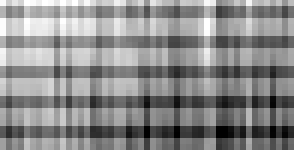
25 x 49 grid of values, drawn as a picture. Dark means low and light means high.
The values follow a bell shape. No single row or column stands out from its neighbours. There is an overall slope up to the top left. Stripes running across repeat 5 times from top to bottom. The bottom right is the ninth with the lowest average.
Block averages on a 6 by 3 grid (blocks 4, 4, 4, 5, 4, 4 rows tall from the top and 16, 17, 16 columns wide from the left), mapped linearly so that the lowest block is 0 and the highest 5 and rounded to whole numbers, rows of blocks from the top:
533 / 433 / 433 / 322 / 321 / 200
